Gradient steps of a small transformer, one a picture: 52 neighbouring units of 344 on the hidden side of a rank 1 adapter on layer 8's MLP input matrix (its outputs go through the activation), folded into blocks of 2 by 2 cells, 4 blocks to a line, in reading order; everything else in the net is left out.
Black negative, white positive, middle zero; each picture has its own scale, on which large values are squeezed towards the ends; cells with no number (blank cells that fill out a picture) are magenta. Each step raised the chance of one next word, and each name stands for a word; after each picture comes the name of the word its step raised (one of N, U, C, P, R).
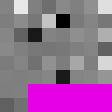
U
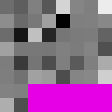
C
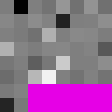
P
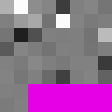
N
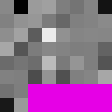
P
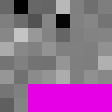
N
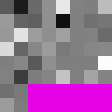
N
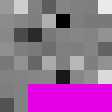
U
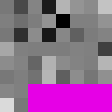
C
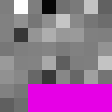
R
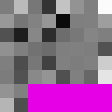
C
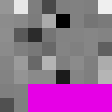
U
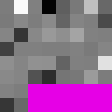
R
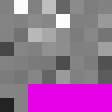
P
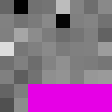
N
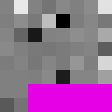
U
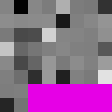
P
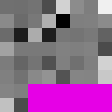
C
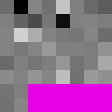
N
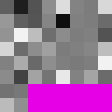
N
